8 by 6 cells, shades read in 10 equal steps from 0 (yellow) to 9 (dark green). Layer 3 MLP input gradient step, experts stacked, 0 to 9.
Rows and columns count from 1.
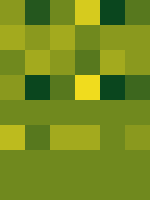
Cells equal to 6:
4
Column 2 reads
8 4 3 9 5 6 5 5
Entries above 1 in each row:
5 6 6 5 6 6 6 6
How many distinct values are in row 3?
4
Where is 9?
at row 1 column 5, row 4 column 2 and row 4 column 5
